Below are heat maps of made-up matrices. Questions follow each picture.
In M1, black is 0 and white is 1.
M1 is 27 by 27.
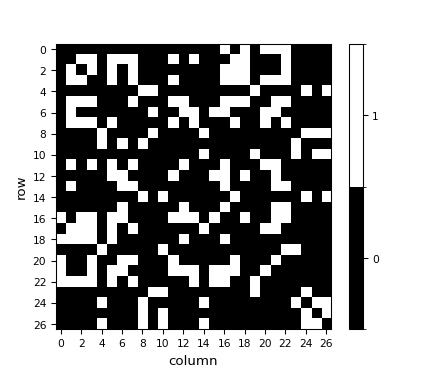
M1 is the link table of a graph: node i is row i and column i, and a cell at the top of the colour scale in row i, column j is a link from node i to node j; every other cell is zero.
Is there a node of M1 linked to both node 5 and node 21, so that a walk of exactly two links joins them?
yes
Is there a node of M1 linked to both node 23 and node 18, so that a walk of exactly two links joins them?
no
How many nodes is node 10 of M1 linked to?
5
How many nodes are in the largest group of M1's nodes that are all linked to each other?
6
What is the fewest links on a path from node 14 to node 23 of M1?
2
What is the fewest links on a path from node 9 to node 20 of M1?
2
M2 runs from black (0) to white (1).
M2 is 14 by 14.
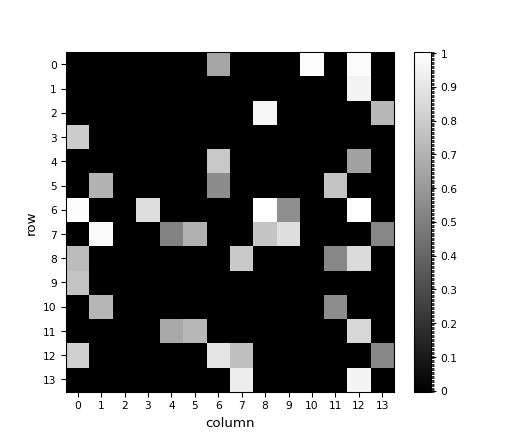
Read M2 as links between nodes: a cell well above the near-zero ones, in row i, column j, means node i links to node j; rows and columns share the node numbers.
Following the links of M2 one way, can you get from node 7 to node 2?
no
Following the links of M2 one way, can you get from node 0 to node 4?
yes
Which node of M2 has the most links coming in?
node 12
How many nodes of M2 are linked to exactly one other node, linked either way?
0
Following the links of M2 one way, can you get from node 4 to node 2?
no
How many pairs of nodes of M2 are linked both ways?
7
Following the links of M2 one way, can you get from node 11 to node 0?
yes
